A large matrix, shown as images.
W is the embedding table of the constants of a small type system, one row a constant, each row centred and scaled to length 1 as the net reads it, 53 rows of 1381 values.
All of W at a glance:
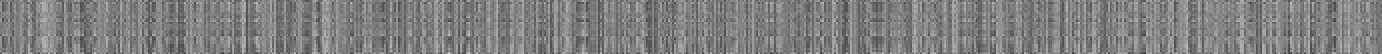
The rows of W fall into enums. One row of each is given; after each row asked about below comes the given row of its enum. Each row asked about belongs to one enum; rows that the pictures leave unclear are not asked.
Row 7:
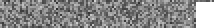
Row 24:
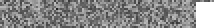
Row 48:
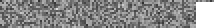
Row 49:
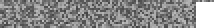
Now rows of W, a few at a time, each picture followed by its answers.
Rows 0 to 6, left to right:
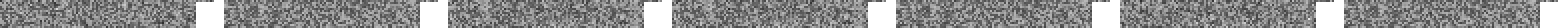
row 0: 48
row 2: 24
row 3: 24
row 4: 49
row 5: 7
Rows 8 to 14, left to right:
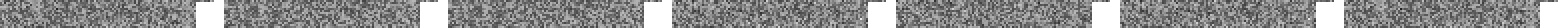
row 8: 24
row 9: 49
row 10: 49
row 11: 7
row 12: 48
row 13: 7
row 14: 24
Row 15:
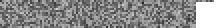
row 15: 48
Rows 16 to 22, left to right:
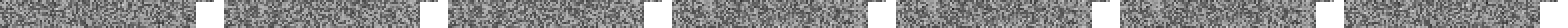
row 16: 48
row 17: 49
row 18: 49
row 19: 24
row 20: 24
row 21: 24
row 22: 48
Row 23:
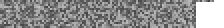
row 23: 49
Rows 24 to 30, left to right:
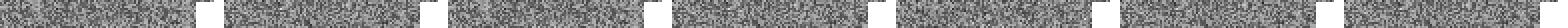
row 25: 48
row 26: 24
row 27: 48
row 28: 7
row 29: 48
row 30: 48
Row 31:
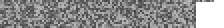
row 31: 49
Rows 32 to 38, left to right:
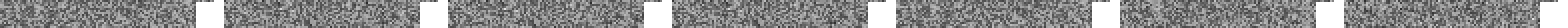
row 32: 49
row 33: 48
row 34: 48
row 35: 48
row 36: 49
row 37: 24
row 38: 7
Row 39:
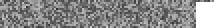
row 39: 24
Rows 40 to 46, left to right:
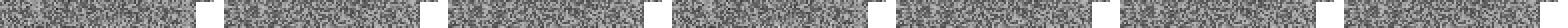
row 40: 24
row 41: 49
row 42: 49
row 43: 24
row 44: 49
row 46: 49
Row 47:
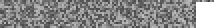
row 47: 49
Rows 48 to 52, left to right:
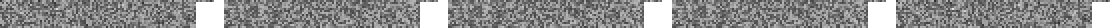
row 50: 49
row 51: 49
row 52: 48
